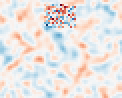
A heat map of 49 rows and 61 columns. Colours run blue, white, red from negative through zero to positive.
No overall slope runs across the table. The distribution is heavy-tailed on both sides. Values change most from cell to cell in the top middle. An odd patch, rougher than its surroundings, sits in the top middle.
